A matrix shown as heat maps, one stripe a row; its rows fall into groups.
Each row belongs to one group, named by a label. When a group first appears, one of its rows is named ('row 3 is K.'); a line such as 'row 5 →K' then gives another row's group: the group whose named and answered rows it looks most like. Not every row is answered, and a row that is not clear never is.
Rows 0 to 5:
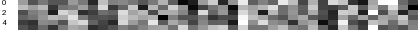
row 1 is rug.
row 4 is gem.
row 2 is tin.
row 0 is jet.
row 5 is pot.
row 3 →gem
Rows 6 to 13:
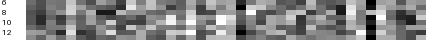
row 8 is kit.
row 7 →gem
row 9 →pot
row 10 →pot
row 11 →gem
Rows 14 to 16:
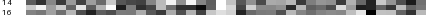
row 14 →pot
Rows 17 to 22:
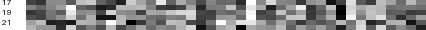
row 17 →gem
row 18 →kit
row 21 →jet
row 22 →rug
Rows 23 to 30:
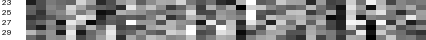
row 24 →gem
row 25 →kit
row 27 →tin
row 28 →pot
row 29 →rug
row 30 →gem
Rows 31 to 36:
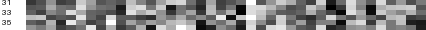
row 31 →tin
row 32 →gem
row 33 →gem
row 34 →jet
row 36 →rug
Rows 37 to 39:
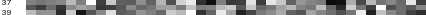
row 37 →rug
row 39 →rug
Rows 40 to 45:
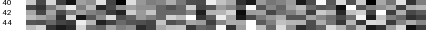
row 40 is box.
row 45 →jet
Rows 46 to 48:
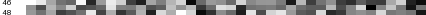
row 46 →jet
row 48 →rug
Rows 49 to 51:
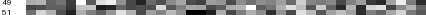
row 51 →jet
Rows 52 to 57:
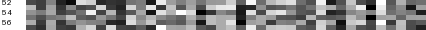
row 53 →box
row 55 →gem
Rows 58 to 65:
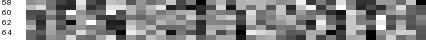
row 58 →jet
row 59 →jet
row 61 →pot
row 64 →gem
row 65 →gem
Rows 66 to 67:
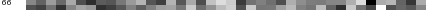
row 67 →pot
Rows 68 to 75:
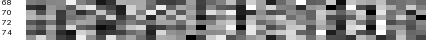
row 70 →box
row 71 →rug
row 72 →pot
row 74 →pot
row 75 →jet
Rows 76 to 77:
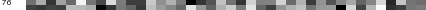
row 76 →jet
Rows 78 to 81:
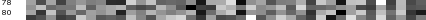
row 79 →jet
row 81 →tin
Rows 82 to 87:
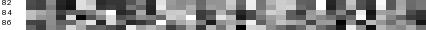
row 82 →pot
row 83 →pot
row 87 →gem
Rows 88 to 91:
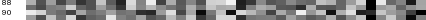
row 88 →box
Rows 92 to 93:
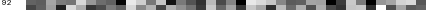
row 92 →gem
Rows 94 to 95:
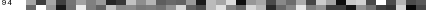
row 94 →box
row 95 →jet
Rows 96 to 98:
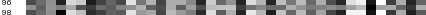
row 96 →tin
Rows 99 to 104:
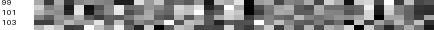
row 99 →box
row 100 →rug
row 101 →rug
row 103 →gem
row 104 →jet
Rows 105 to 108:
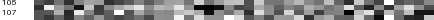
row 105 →pot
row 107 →tin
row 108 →pot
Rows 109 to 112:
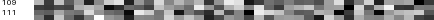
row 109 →box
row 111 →gem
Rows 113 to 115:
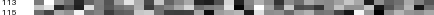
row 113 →jet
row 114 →jet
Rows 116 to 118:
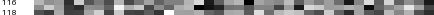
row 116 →rug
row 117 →jet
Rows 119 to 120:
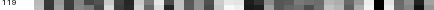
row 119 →box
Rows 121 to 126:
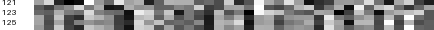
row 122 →kit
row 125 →box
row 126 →box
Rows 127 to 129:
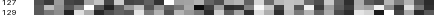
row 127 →pot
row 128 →tin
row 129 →tin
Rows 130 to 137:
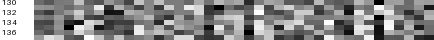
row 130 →gem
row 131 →rug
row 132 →kit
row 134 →pot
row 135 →tin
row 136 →gem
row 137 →jet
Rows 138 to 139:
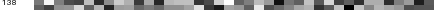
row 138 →jet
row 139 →kit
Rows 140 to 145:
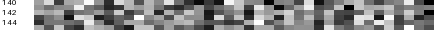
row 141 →kit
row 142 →rug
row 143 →tin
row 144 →tin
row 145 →box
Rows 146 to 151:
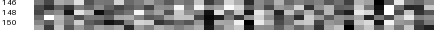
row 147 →pot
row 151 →box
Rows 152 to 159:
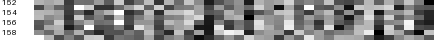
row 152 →rug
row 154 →rug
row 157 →tin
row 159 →jet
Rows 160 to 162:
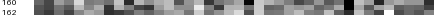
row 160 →gem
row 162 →pot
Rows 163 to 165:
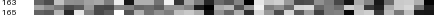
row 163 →gem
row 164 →jet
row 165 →tin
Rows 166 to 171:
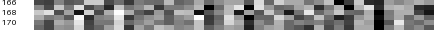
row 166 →pot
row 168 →jet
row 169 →rug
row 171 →gem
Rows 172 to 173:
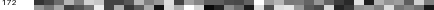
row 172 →gem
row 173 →rug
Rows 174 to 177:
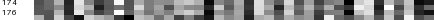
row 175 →tin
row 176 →tin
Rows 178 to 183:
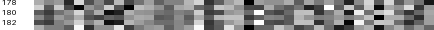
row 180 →kit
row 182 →kit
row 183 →rug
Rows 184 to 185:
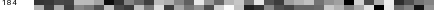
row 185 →box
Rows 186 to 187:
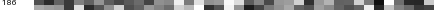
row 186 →pot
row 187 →rug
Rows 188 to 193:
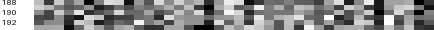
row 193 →jet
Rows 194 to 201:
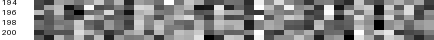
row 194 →gem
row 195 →tin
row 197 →tin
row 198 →gem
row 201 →kit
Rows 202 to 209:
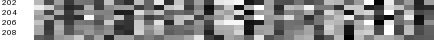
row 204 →box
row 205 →jet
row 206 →box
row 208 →box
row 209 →kit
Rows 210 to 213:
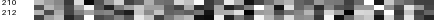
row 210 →rug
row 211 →tin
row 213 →tin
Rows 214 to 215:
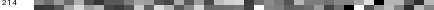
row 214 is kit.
